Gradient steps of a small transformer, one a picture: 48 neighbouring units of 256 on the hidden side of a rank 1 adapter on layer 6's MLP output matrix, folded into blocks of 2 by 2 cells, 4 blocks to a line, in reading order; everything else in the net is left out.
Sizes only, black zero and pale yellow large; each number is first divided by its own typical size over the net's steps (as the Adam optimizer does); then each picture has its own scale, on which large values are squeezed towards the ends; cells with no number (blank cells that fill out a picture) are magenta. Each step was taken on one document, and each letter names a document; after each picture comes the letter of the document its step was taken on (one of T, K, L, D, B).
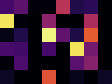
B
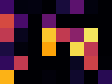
B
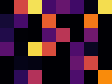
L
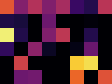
L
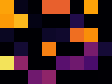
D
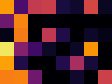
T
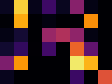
B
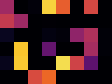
D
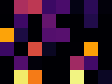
L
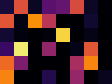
B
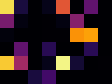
D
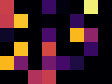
D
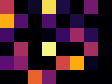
D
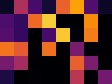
B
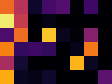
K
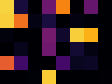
D
